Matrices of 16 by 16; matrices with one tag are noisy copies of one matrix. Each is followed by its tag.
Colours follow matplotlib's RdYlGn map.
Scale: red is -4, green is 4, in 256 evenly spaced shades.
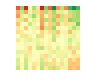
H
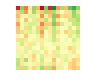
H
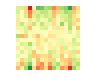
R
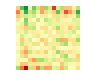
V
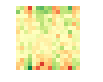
R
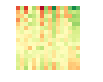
H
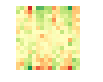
R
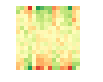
R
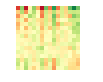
H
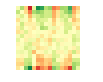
R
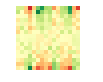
R
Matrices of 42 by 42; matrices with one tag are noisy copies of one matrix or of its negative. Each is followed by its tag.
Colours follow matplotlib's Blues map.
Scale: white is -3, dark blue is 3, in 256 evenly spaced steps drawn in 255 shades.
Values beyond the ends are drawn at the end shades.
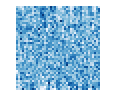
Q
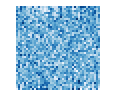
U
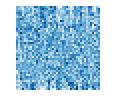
Q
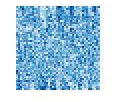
Q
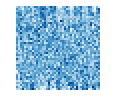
Q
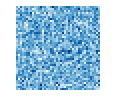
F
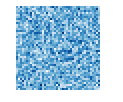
F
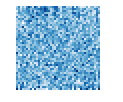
U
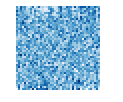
U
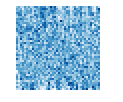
Q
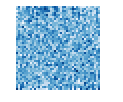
U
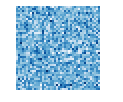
F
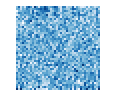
U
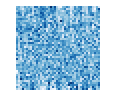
Q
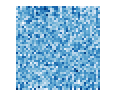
U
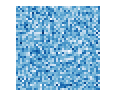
F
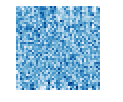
Q
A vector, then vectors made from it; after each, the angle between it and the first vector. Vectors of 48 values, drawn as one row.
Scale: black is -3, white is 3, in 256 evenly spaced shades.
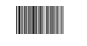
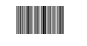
partly opposed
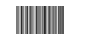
partly opposed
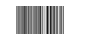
partly aligned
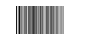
nearly parallel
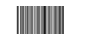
nearly opposite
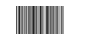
nearly parallel
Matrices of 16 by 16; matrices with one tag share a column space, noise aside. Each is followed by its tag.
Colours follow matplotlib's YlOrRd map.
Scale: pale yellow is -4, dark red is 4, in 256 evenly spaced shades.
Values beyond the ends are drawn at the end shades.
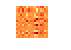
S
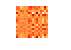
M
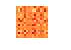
S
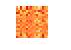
M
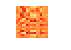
S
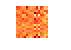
M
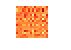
S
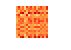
M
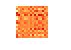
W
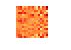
M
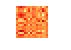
S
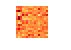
W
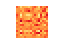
S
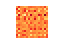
W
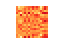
M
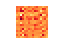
W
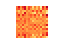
M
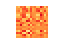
S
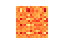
S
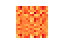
M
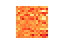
W
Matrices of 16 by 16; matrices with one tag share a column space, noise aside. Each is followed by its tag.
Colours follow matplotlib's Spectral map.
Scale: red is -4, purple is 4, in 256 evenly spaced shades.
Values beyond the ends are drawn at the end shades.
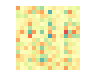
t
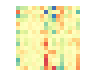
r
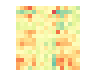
r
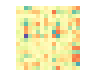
t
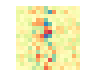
t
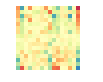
r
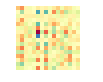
t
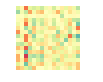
t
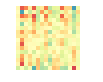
r
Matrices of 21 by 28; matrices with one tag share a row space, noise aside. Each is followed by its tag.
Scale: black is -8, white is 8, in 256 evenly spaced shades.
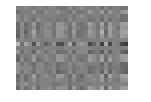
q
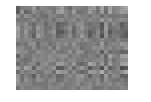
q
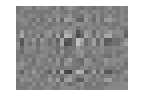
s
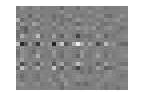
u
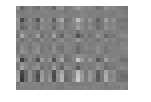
u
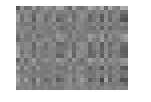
q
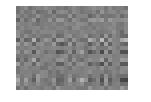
q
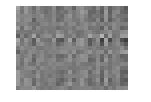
q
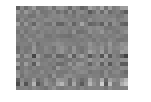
q
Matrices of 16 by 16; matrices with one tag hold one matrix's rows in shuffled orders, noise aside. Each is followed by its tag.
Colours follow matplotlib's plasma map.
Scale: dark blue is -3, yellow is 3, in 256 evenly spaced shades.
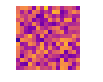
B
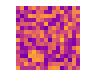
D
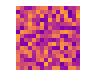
B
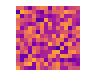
B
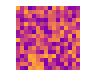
D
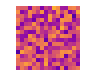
B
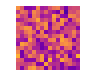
B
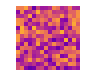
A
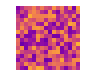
D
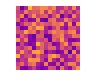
D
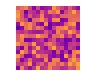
A
